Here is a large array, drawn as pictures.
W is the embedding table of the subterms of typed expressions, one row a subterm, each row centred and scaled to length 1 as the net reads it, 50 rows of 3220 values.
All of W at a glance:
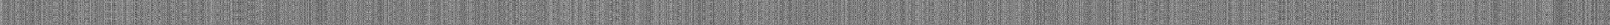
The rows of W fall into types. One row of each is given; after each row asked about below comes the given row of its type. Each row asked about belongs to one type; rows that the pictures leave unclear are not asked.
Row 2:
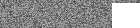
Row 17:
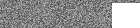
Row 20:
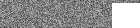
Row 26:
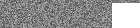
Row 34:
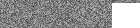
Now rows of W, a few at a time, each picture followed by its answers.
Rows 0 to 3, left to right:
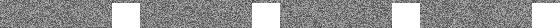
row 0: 20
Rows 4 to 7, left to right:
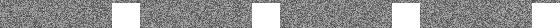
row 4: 2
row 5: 2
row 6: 26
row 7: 34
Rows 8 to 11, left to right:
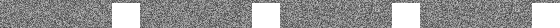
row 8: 34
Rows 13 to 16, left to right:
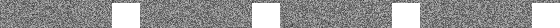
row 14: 20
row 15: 26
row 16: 20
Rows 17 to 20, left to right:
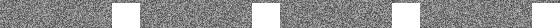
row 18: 26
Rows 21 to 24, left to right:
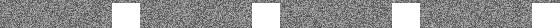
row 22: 17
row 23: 2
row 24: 2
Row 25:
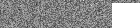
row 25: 34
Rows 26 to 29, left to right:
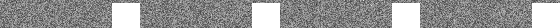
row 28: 34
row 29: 34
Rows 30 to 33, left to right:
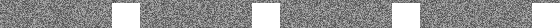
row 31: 20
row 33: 26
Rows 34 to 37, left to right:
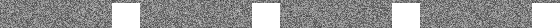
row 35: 20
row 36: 2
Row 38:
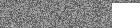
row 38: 2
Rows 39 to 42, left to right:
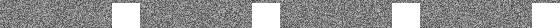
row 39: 17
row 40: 34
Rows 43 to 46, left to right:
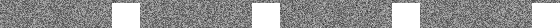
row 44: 20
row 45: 17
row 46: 34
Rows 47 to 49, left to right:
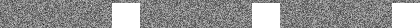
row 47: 26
